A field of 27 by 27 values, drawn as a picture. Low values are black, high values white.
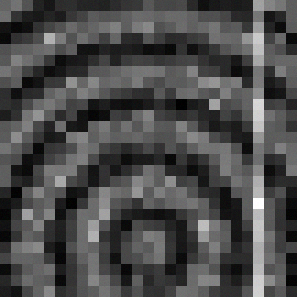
Rings spread out from the bottom middle. No overall slope runs across the table. Column 24 stands out from the rest. Overall the values sit about 30% of the way up the scale.
